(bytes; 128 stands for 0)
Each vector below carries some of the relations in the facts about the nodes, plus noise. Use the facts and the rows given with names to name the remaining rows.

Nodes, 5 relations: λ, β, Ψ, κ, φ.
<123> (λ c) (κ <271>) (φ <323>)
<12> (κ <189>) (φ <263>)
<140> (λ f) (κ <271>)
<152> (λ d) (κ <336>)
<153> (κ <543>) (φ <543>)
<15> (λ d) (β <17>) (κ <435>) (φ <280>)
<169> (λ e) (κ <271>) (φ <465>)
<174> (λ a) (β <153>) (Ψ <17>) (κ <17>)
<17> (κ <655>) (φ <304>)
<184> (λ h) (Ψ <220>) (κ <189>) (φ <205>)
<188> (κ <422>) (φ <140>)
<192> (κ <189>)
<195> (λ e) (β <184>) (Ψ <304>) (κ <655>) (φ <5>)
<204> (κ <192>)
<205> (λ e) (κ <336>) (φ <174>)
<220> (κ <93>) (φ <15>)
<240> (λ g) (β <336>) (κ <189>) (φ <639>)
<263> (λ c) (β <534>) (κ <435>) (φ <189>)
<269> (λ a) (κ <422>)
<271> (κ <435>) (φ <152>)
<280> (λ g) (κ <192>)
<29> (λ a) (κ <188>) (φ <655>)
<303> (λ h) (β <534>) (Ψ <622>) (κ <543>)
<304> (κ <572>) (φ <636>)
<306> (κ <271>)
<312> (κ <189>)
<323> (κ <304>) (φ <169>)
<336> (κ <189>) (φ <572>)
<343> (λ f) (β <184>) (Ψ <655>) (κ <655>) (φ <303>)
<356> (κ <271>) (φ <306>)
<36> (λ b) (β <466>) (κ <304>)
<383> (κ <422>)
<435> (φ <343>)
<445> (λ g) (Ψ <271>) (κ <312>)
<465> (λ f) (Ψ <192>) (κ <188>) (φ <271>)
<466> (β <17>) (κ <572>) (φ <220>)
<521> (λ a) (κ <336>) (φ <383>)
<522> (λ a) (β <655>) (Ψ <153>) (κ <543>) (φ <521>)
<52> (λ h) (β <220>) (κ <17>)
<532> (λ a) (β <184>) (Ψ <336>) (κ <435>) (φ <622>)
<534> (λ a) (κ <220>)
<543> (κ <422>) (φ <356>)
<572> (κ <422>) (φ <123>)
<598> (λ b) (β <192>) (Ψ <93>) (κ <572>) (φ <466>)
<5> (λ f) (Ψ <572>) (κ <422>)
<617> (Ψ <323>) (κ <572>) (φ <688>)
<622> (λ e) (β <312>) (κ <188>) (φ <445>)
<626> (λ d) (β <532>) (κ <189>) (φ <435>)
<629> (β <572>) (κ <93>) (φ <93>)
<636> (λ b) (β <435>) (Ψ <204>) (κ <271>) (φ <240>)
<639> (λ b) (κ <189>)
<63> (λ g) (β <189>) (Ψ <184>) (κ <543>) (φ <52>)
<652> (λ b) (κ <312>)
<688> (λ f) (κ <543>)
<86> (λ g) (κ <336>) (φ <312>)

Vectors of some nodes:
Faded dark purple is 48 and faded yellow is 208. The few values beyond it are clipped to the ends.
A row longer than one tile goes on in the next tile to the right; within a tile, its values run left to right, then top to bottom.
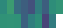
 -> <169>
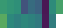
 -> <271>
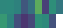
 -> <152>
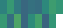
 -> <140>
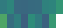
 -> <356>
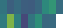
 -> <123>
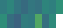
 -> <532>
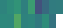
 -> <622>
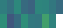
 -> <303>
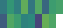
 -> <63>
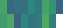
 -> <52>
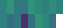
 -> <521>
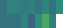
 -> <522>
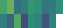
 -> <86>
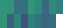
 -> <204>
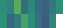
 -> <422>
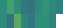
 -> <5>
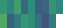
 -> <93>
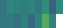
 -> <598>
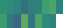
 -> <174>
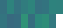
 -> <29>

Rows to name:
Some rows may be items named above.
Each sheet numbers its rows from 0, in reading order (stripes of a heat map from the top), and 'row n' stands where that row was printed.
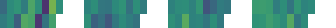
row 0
<220>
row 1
<652>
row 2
<622>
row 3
<343>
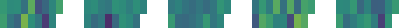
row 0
<17>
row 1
<521>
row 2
<263>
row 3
<63>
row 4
<435>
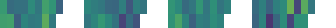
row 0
<52>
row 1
<323>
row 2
<629>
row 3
<184>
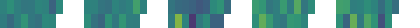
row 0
<617>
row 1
<534>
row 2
<123>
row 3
<195>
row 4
<240>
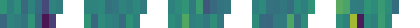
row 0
<336>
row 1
<383>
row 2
<622>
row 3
<532>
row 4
<280>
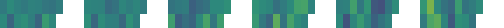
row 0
<466>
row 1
<383>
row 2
<636>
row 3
<174>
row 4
<304>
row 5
<465>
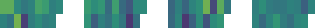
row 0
<445>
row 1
<192>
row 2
<184>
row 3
<617>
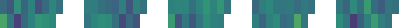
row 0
<15>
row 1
<323>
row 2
<639>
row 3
<36>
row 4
<626>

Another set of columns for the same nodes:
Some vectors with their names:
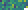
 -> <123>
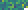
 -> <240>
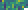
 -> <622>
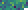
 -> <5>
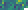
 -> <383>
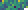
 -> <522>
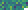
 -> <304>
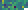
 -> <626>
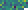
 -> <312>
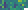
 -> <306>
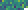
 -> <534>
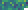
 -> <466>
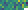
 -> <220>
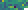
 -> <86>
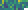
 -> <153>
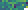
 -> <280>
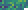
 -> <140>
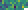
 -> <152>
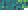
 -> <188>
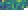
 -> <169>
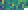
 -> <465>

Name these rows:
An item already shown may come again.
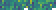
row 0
<323>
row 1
<52>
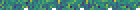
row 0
<304>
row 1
<195>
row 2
<303>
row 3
<521>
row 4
<86>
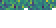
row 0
<152>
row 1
<271>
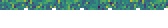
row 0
<280>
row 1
<688>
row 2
<52>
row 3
<572>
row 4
<629>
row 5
<263>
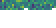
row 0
<205>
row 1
<636>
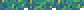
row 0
<184>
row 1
<343>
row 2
<521>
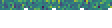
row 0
<204>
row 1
<336>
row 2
<12>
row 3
<63>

